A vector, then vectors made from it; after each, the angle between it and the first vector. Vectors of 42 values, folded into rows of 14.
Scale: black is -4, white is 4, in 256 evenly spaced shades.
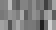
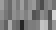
partly opposed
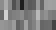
orthogonal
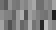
partly aligned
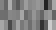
nearly parallel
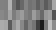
nearly parallel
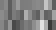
nearly opposite
